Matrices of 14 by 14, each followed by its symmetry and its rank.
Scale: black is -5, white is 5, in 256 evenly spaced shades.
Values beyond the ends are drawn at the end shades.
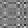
neither, rank one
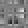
antisymmetric, rank two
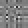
antisymmetric, rank two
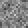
symmetric, full rank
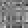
antisymmetric, rank two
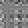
antisymmetric, rank two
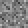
symmetric, full rank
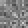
symmetric, rank three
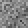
symmetric, full rank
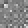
symmetric, rank three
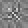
symmetric, rank three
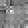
symmetric, rank three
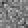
symmetric, full rank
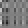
neither, rank one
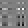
neither, rank one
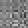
antisymmetric, rank two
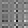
neither, rank one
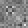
symmetric, rank three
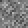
symmetric, full rank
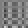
neither, rank one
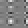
neither, rank one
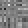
antisymmetric, rank two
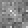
symmetric, rank three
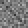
symmetric, full rank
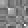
symmetric, rank three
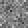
symmetric, full rank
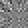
antisymmetric, rank two
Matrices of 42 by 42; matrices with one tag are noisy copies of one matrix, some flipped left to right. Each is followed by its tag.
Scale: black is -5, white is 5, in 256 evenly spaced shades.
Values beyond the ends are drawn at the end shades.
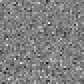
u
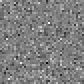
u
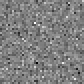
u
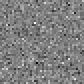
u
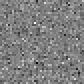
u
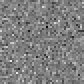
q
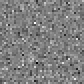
u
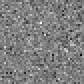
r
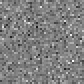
q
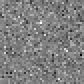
r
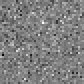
r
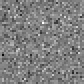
r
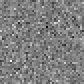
q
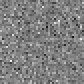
q
